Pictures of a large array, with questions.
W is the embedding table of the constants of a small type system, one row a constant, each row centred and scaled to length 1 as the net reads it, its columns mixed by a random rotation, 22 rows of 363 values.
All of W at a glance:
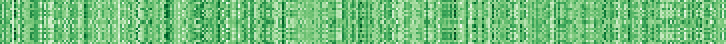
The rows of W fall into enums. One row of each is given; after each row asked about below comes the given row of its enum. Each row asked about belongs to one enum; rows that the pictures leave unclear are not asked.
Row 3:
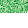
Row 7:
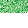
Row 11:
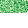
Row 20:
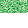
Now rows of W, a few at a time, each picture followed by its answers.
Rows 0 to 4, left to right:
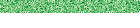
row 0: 7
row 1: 20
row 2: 3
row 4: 11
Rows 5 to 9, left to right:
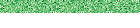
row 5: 7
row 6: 3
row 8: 3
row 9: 20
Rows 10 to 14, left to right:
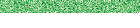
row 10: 11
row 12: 20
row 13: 20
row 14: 7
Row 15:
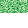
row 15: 20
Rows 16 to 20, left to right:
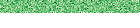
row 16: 7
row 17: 3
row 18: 3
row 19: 7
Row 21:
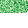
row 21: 11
